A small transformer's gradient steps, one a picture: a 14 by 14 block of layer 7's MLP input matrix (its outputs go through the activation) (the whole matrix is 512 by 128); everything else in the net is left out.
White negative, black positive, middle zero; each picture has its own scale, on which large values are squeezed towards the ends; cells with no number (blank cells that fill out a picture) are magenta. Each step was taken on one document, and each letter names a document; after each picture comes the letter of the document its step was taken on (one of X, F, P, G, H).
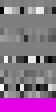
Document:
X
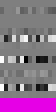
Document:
X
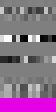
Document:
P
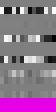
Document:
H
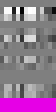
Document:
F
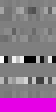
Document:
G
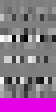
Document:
P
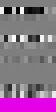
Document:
F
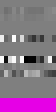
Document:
H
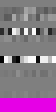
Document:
G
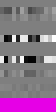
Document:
H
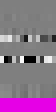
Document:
G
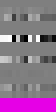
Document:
P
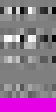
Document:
F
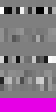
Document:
X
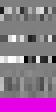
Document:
P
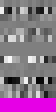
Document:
P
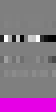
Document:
H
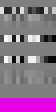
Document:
H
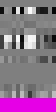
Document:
F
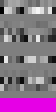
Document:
X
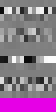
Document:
P
